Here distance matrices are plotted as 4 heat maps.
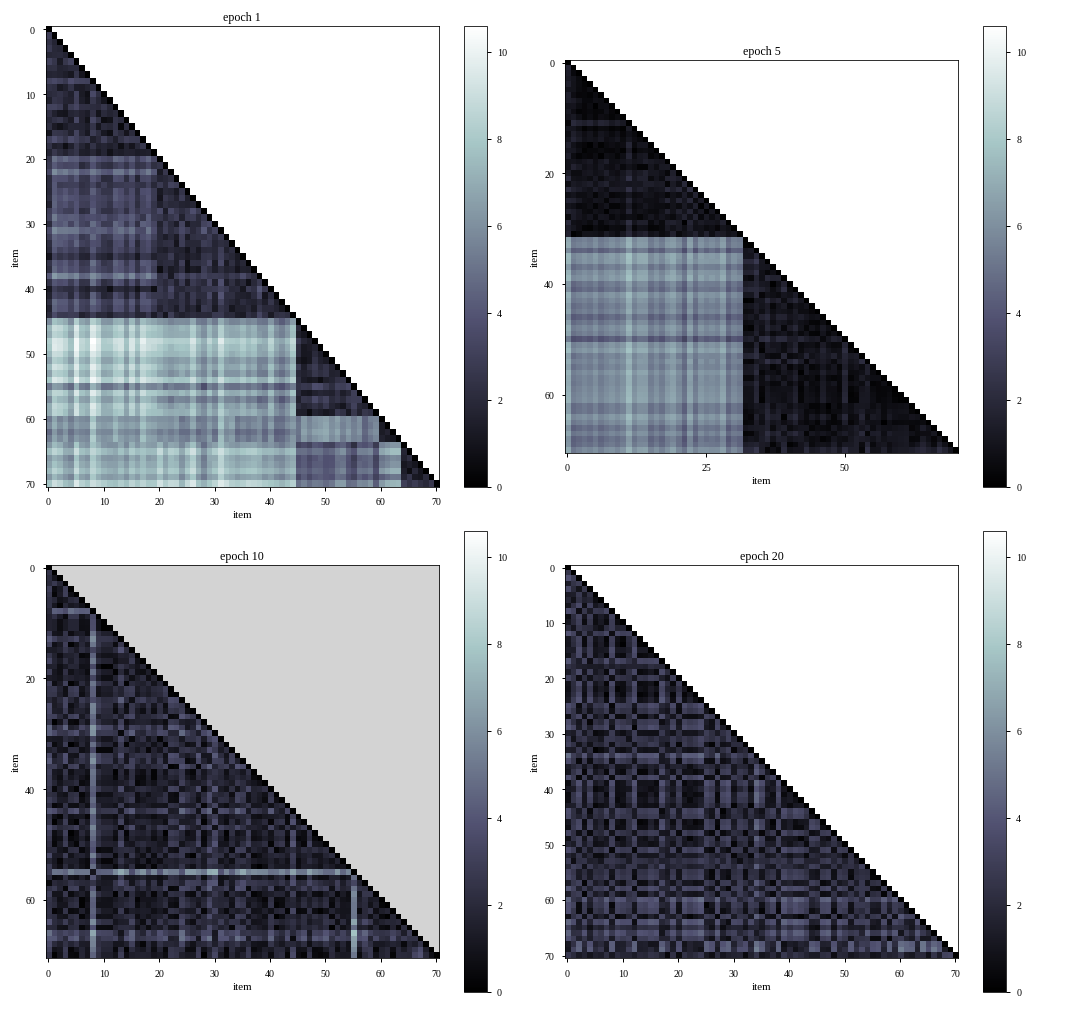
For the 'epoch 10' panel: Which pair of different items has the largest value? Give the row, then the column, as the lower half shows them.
66, 55
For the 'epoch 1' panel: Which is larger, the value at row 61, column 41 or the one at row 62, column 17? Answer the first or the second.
the second
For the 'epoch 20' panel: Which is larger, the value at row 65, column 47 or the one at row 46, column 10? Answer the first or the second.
the first
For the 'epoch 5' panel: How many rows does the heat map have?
71
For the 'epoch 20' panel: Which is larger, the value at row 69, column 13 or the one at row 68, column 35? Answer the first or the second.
the second
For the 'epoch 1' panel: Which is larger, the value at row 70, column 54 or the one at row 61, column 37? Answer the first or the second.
the second
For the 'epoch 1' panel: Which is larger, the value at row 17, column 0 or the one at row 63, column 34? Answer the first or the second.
the second
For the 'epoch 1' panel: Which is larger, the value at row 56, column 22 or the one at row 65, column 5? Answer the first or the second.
the second
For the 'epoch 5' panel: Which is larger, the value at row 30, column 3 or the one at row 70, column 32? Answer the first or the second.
the second
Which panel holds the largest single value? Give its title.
epoch 1
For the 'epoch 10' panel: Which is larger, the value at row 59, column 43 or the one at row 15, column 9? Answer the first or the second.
the second
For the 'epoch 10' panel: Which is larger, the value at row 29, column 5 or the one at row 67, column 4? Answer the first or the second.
the second
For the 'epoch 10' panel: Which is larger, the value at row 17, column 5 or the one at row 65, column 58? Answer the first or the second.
the first
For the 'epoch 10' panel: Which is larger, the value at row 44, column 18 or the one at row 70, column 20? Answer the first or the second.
the first
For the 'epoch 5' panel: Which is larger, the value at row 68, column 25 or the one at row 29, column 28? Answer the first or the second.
the first
